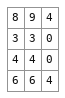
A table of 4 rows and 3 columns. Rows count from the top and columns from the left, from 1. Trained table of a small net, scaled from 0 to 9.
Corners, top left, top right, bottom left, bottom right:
8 4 6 4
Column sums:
21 22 8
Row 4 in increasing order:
4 6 6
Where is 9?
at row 1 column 2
